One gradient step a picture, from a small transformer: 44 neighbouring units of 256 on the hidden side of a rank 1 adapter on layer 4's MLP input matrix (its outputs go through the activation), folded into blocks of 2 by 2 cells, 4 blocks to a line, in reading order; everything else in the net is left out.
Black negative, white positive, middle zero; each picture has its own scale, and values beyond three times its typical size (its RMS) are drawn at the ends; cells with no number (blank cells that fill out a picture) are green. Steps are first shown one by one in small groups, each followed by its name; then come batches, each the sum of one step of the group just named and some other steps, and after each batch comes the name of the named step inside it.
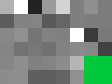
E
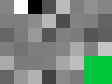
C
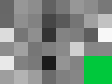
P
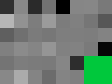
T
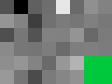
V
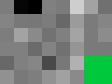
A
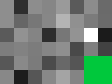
A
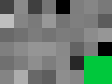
T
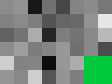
P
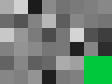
E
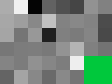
C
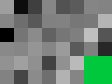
V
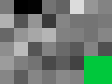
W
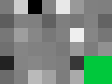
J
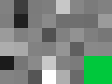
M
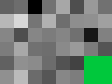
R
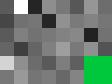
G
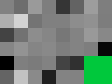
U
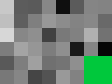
W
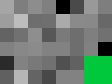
U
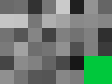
R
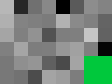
W
